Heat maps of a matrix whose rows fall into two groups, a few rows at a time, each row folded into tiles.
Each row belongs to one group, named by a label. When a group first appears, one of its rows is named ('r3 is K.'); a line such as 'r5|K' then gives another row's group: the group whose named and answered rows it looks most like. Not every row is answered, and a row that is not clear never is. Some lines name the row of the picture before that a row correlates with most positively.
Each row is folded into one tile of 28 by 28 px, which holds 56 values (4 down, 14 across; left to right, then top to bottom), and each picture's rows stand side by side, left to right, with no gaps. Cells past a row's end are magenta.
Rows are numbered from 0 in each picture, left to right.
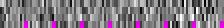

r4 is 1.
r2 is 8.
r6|8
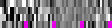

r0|1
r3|8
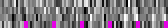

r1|1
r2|1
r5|8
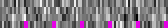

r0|8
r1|1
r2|1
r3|8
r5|8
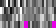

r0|1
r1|8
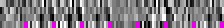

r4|8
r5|8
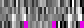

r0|8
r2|8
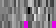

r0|8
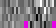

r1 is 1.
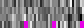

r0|8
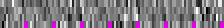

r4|8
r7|1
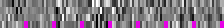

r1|8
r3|1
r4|1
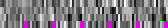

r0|1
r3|1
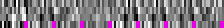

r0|8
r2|1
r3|8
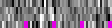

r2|1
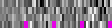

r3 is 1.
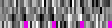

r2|8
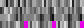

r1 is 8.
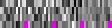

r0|1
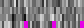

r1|8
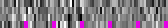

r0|8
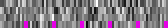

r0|1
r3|1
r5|1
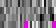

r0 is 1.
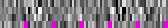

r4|1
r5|1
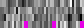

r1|1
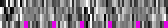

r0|1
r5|8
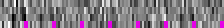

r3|1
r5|8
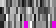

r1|1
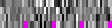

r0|1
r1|1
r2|1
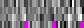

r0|8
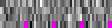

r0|1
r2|8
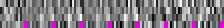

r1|8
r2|8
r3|8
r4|8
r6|1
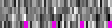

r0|8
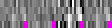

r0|8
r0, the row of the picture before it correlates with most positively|0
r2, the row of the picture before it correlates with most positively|0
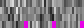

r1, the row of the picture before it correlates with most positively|1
